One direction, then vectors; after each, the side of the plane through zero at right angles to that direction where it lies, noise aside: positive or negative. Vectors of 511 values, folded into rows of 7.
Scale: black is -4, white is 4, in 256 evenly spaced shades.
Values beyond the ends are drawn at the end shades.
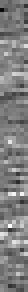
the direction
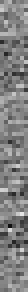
negative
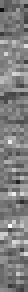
positive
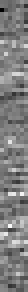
positive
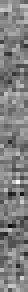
negative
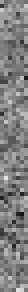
negative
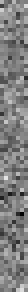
negative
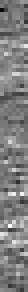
positive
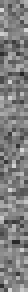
negative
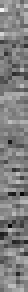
negative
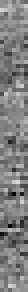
negative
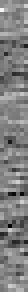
negative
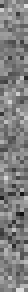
negative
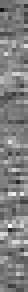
positive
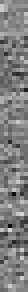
negative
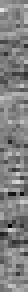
negative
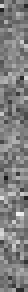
positive
